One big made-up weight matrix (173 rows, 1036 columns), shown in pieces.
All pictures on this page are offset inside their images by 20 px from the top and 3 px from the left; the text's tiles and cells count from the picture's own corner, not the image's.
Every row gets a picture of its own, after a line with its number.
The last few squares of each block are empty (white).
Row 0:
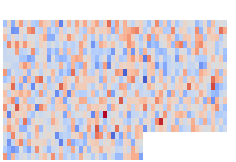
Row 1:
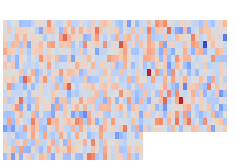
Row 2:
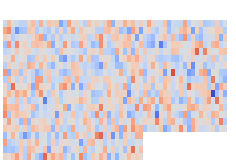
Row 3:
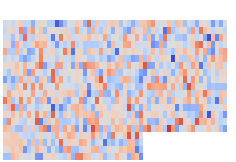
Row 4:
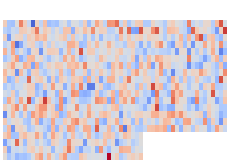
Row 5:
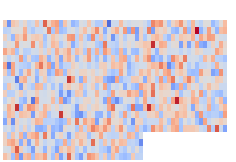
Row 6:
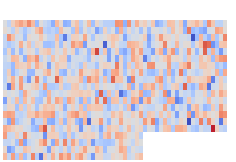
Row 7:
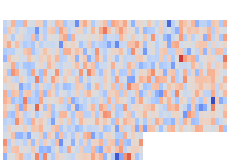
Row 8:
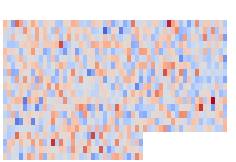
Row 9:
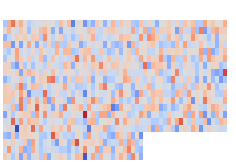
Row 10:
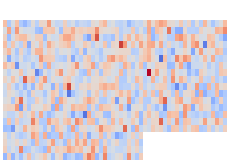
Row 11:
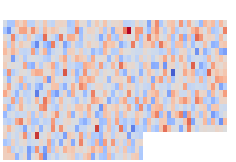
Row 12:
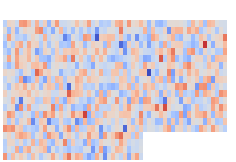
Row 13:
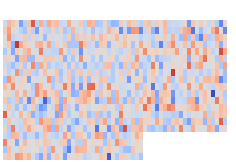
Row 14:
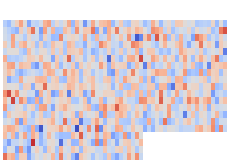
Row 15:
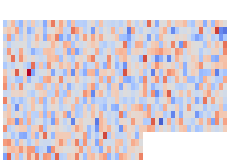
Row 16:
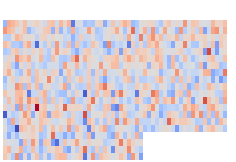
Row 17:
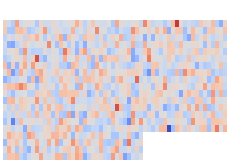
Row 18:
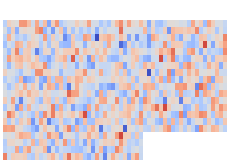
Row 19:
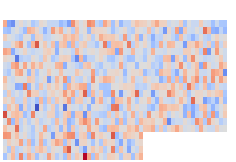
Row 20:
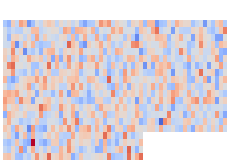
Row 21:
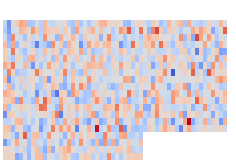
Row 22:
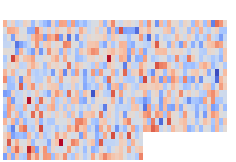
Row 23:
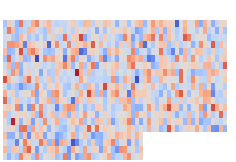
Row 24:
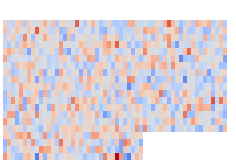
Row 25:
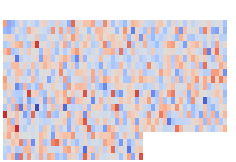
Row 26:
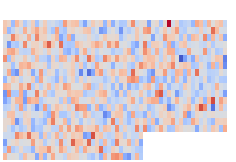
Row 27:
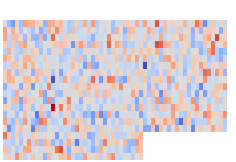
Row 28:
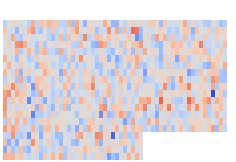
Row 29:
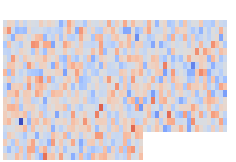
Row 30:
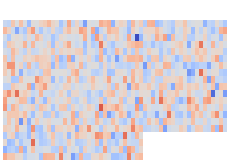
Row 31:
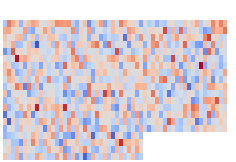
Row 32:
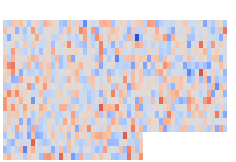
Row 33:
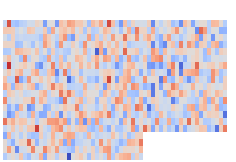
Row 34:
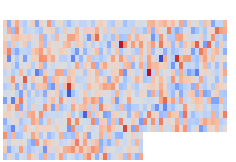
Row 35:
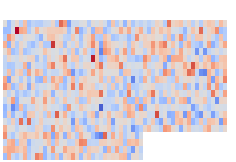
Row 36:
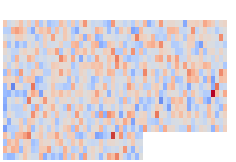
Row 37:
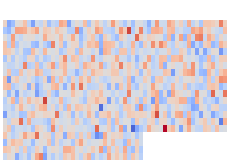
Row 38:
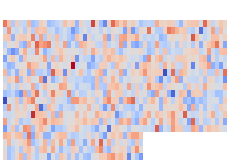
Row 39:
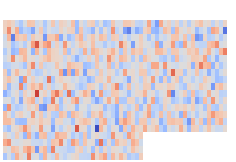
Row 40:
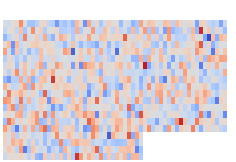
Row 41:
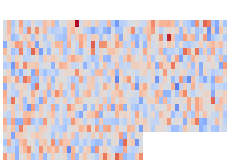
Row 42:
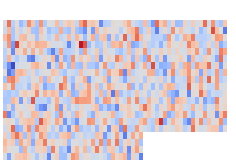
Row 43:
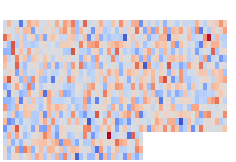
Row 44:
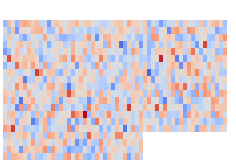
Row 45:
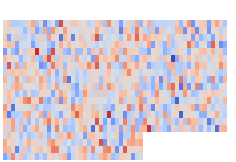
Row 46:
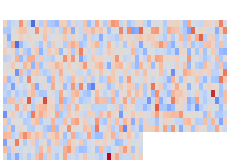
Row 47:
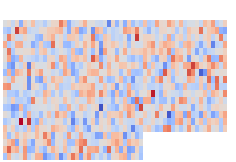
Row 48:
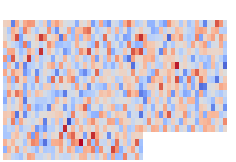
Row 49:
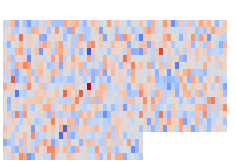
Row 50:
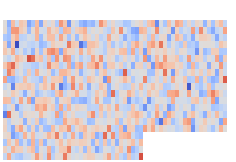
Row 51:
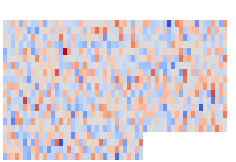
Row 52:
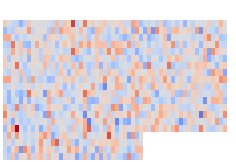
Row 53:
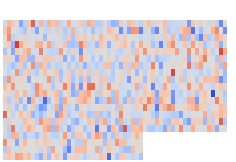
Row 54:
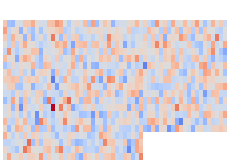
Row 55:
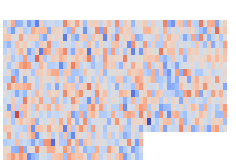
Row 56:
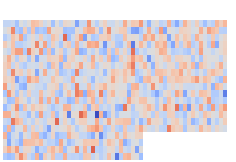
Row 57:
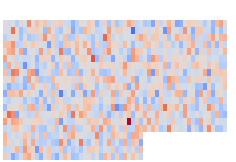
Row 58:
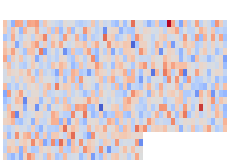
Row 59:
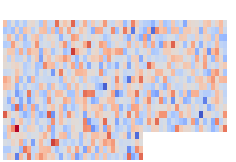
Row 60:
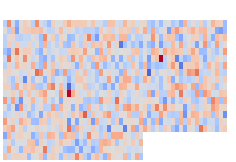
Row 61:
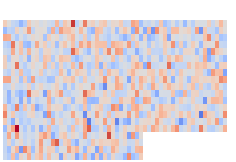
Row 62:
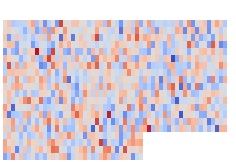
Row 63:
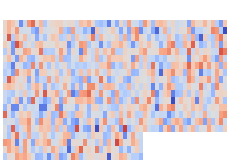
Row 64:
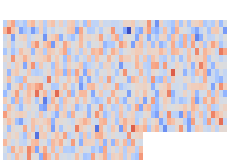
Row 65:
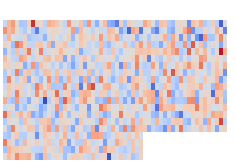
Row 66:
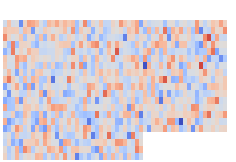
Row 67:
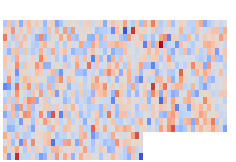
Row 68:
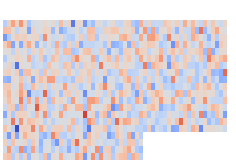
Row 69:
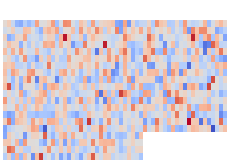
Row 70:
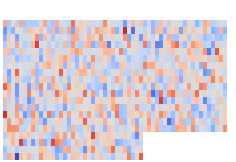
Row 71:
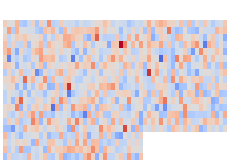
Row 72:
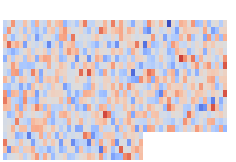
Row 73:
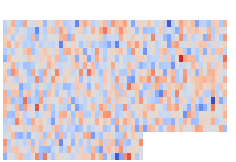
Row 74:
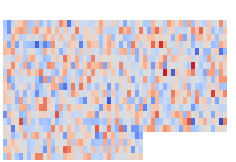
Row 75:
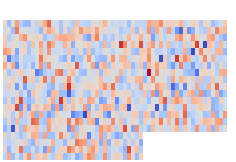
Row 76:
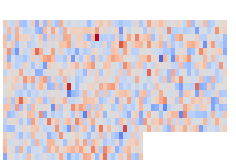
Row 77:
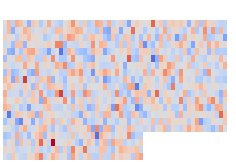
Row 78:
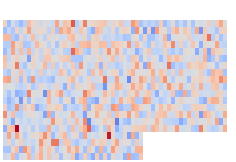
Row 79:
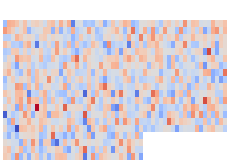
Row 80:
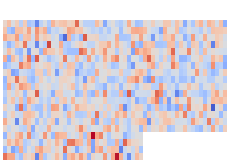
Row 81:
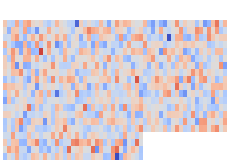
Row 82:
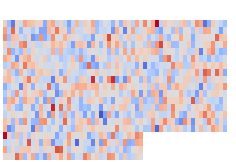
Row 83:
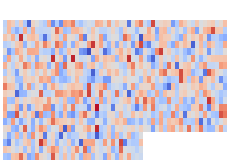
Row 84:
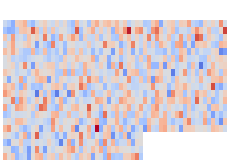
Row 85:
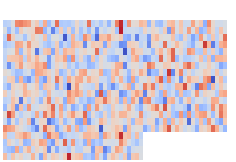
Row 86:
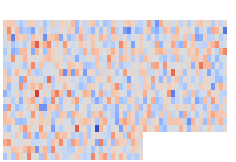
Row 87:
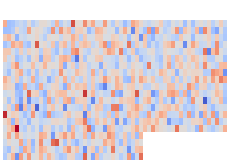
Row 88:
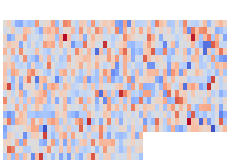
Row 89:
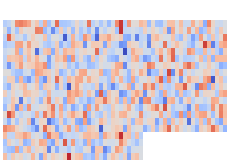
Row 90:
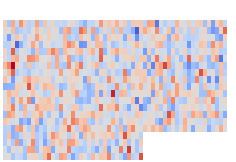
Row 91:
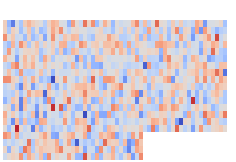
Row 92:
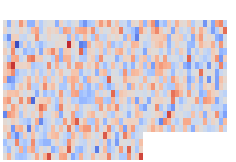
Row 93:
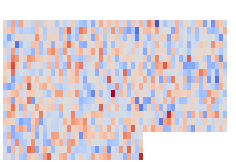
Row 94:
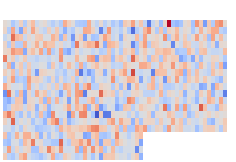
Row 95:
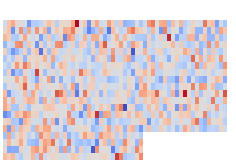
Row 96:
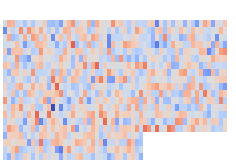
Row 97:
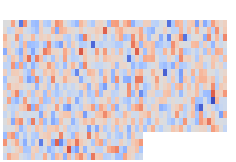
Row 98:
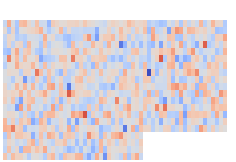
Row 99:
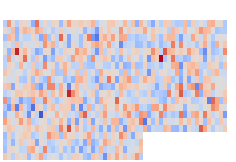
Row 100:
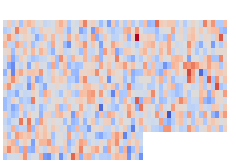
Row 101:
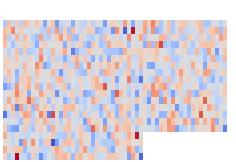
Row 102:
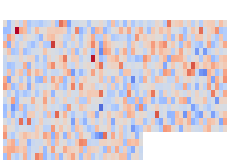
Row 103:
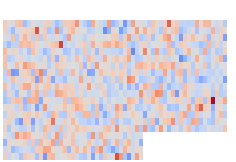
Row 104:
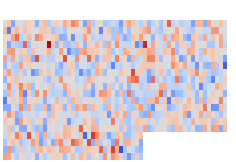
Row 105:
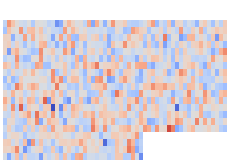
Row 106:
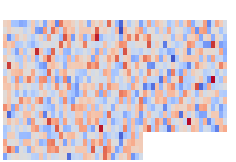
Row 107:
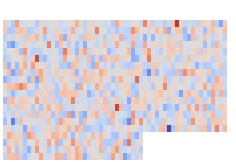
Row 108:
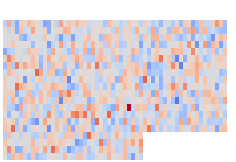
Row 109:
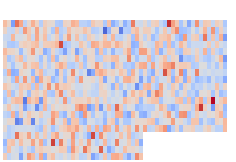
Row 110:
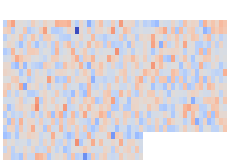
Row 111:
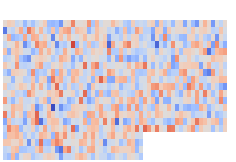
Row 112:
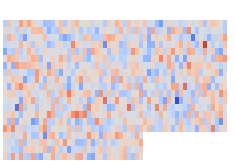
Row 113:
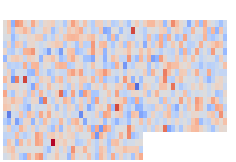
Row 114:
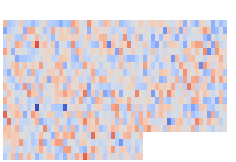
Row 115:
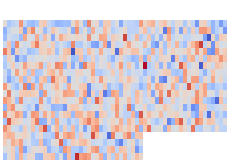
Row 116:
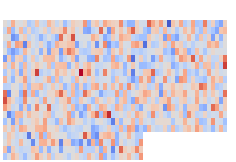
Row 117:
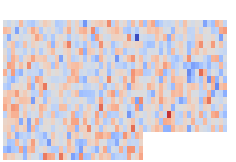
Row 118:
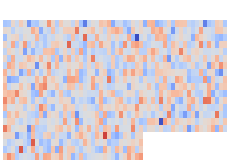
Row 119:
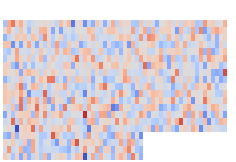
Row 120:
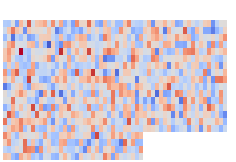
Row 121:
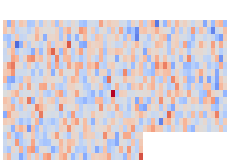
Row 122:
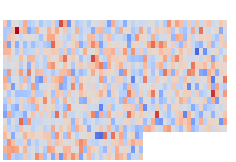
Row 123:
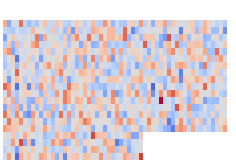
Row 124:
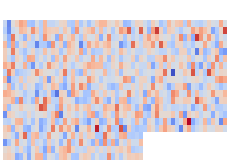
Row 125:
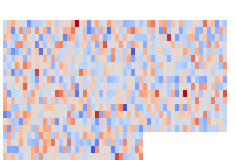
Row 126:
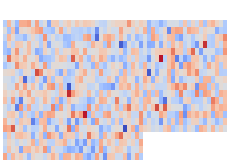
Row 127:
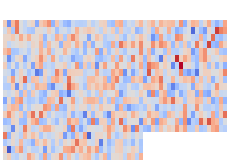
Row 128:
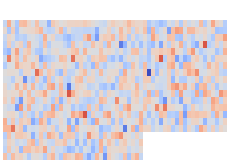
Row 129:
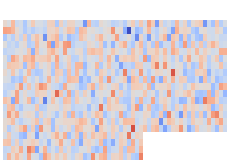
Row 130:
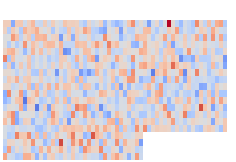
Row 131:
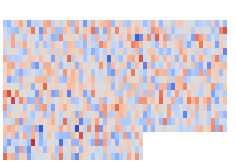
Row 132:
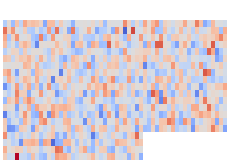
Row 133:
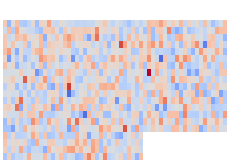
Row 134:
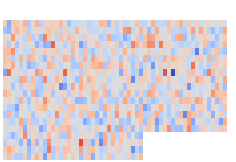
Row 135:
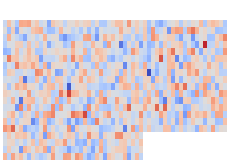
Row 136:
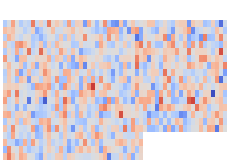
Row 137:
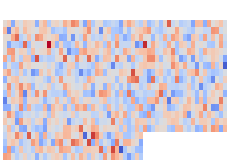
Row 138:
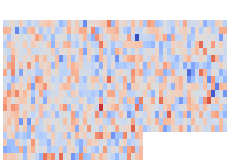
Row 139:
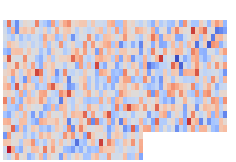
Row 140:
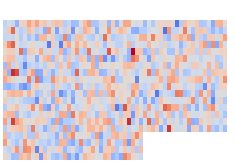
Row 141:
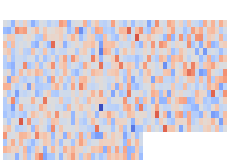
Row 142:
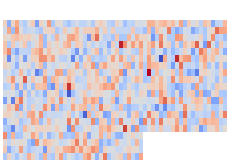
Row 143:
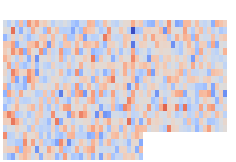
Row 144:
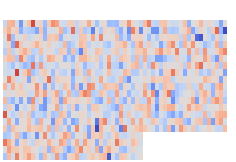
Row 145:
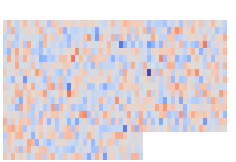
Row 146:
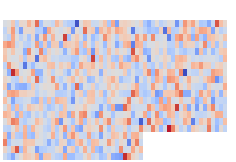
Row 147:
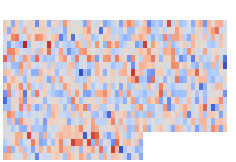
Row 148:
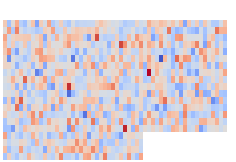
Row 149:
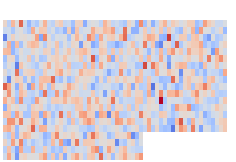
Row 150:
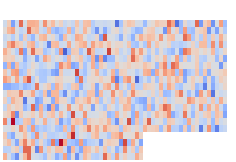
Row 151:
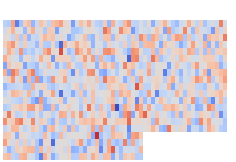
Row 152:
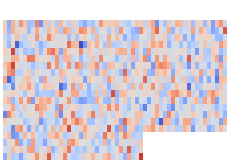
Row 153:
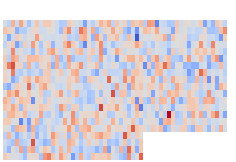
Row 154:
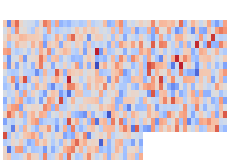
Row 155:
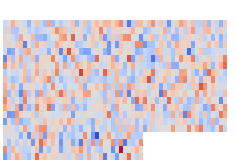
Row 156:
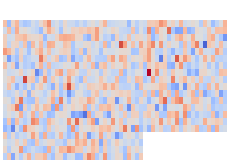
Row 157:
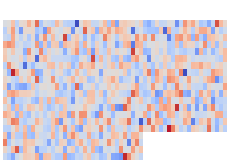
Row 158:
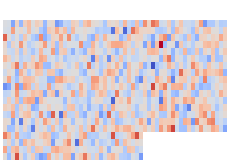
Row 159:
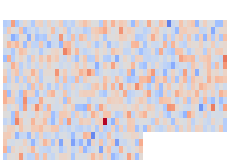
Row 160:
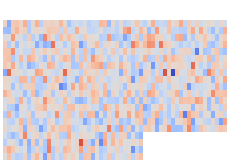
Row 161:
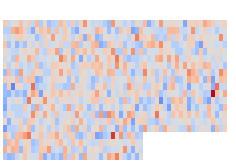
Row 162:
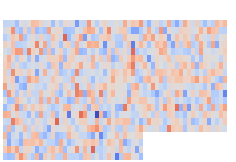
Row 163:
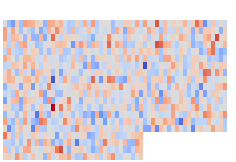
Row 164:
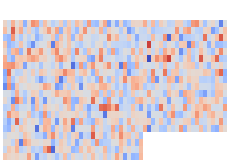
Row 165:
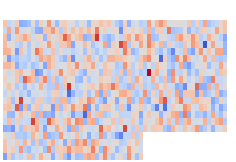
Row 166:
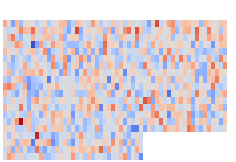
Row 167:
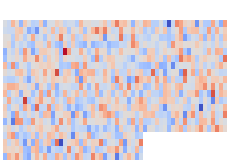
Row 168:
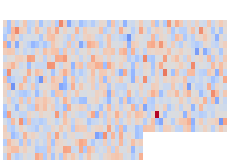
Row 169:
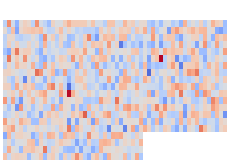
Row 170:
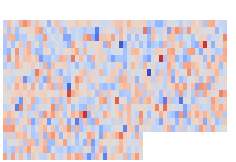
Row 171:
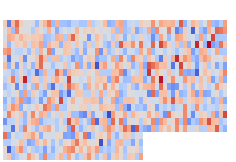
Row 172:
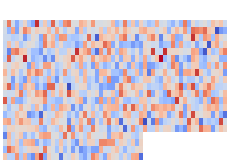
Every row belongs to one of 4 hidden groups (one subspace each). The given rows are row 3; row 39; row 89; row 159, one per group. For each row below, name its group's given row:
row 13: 39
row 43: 3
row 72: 159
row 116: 159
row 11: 39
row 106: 89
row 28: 39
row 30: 39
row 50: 39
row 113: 159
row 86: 39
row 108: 89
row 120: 159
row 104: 159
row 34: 89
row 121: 39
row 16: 3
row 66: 3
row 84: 39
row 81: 159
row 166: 39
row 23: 159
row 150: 159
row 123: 3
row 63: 39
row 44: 89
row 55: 159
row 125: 159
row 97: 159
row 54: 3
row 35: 39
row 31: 3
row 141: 39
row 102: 39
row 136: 39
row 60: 89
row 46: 39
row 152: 39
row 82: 3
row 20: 39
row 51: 159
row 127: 89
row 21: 39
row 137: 159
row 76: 89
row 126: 89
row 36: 39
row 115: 3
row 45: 89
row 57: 159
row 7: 159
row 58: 159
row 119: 3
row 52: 3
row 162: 159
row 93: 39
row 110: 3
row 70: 3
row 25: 3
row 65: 39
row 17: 159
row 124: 39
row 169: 89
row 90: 39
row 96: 3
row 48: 159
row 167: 159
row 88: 89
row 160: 39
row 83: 159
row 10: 89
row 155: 159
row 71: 89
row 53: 39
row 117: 39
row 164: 39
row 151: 159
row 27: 3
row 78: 3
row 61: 3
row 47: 39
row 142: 89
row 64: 39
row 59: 3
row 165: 89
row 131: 39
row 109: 159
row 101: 3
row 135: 89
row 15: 39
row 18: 89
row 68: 3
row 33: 89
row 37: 39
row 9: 3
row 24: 159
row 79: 3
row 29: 39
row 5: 89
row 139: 89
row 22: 39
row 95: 159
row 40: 3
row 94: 159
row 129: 39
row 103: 159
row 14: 39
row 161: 39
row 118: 39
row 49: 159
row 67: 3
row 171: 89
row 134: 39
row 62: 89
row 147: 159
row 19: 3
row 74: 39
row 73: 159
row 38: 39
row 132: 3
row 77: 159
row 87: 3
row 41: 159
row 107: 159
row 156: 89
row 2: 39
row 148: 89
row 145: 89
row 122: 39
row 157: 159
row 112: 89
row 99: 89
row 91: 3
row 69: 89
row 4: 39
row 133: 89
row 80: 159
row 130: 159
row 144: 39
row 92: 39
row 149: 3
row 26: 159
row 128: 89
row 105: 3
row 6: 89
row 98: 89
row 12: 89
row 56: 159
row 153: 39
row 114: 3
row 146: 159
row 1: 89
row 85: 89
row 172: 89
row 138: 39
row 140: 159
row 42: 39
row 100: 39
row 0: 39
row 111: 3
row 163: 3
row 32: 39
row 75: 89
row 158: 3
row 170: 89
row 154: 89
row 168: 39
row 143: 159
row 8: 159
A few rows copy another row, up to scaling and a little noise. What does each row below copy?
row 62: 45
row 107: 17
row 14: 131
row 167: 51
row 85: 89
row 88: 69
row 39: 86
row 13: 53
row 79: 16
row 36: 161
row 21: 124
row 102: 35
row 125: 95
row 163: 27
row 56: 162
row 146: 157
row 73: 7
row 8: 109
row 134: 160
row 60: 169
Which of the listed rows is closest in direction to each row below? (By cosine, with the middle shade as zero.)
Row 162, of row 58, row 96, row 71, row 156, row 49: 58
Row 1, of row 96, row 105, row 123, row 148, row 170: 148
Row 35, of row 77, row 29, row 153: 77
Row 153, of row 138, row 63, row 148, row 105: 138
